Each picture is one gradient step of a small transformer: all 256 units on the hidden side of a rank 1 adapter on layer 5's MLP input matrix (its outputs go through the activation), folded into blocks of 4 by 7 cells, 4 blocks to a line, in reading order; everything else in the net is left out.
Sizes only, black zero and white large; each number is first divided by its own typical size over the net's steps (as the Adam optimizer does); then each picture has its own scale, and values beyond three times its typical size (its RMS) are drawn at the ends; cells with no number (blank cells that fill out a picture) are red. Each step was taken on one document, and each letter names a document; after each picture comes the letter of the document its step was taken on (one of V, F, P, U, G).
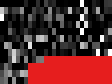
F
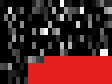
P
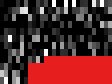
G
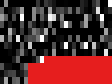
F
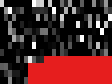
P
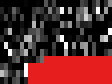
F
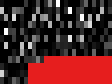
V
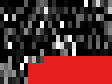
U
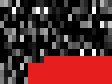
G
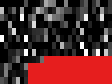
F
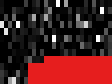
V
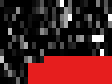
P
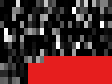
G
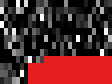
U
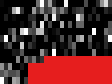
U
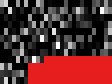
U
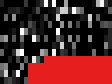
G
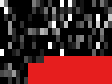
P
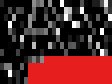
P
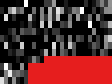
U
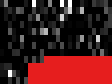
P
